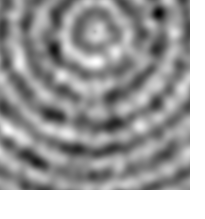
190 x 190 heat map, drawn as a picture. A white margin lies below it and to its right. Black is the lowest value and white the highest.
Grain: smooth. Histogram: bell-shaped. Odd rows or columns: none. Slope: none. Rings: centred on the top middle. Ninth with the highest average: top middle.
